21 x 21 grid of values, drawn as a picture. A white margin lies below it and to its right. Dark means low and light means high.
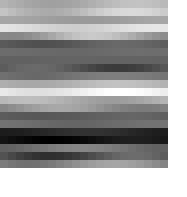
The grain runs across in streaks. Stripes running across repeat 2 times from top to bottom. The bottom left is the ninth with the lowest average.
